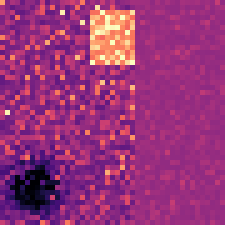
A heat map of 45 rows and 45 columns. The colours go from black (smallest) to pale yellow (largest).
Odd patch: higher, in the top middle. Seam: vertical, 60% of the way across, the right part calmer. Ninth with the lowest average: bottom left. Ninth with the highest average: top middle. Dips: one, in the bottom left.
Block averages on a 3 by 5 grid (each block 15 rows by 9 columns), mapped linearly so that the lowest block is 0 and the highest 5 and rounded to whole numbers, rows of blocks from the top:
2 2 5 2 2 | 2 2 2 2 2 | 0 1 2 2 2
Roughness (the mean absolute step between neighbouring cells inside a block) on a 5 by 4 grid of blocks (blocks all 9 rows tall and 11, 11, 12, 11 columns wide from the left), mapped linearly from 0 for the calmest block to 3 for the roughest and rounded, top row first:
2310 | 2310 | 2210 | 2210 | 2210
